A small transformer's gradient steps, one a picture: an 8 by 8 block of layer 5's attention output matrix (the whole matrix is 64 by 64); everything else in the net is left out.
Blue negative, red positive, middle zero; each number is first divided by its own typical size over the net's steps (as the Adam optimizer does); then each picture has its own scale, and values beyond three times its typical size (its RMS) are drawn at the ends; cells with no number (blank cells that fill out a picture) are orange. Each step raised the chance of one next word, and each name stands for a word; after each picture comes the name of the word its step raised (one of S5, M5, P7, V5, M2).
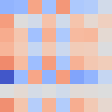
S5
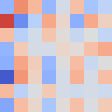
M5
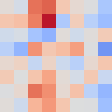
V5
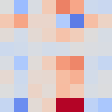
M5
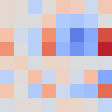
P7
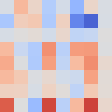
M5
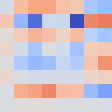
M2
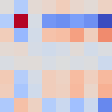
M2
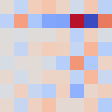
M2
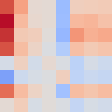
P7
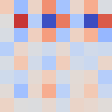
M2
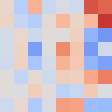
S5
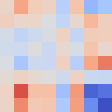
V5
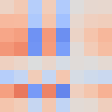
P7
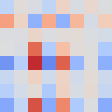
M5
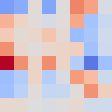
S5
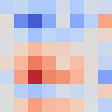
M5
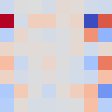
M2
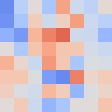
P7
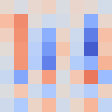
P7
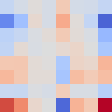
M5
